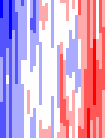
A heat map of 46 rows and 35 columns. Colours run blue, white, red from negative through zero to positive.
The field climbs toward the right. The grain runs up and down. The ninth with the lowest average is the top left. On average the colour sits 50% of the way up the scale.
